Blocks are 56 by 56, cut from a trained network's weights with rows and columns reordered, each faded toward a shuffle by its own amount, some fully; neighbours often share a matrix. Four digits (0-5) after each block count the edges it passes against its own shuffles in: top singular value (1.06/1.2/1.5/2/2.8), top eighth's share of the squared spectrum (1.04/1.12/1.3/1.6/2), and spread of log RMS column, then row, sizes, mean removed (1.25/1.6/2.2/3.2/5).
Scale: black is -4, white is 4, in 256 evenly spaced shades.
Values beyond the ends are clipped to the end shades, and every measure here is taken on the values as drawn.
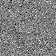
0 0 0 0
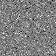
0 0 0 0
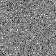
1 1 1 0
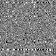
3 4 1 2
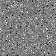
1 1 0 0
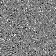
0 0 0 0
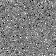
0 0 0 0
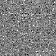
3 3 1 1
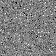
0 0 0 0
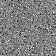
1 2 0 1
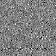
3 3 1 1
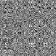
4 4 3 2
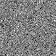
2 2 0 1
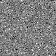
1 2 0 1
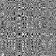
4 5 3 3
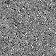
1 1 0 0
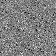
1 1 0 0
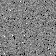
1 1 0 0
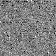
2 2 0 1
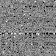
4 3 0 2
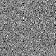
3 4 2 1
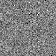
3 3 1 1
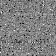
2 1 0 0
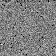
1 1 0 0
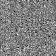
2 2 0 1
